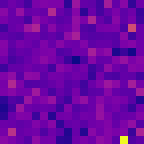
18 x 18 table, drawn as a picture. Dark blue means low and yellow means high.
Grain: fine. Odd rows or columns: none. Mirror symmetry: none. Average level on the scale: 20%. Slope: none. Histogram: skewed, a long tail of high values.
